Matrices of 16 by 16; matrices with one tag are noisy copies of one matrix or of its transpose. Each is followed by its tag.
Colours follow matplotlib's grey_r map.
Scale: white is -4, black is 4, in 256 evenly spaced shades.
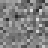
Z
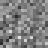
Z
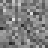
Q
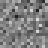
Z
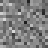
Q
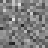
Q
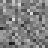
Q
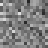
Q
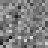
Z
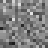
Q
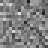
Q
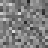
Q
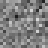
Z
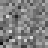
Z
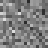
Q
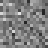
Q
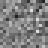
Z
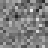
Z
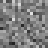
Q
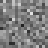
Q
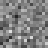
Z
